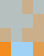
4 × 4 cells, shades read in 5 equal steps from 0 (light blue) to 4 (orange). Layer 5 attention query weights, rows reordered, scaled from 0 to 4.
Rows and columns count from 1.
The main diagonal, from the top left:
1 1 2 3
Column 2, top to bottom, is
1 1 1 0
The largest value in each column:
4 1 2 3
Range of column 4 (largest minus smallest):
2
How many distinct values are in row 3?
2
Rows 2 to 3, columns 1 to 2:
1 1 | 2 1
